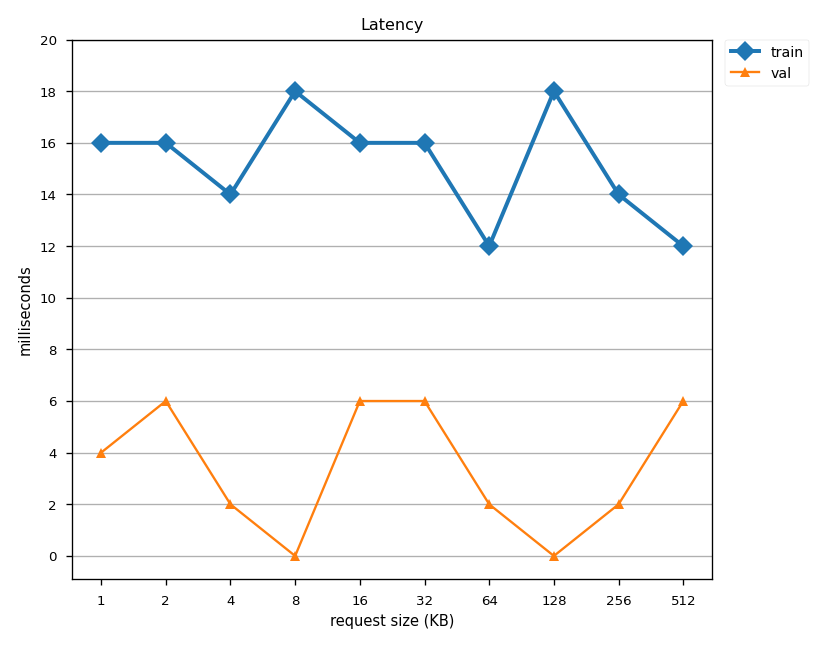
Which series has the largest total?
train
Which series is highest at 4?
train
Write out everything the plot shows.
Title: Latency
x-axis: request size (KB), ticks 1 2 4 8 16 32 64 128 256 512
y-axis: milliseconds, ticks 0 2 4 6 8 10 12 14 16 18 20
Legend: train, val
Values:
train: 16 16 14 18 16 16 12 18 14 12
val: 4 6 2 0 6 6 2 0 2 6
